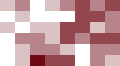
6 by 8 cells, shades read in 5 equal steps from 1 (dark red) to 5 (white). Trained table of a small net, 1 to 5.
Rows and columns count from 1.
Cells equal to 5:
11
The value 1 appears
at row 6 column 3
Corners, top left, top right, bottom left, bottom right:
4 2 5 4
